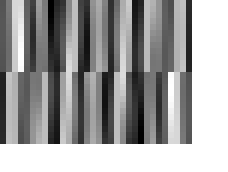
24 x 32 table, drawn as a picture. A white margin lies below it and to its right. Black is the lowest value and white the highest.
Grain: streaks running down. Symmetry: a half turn. Slope: none. Stripes: upright, repeating 7 times.
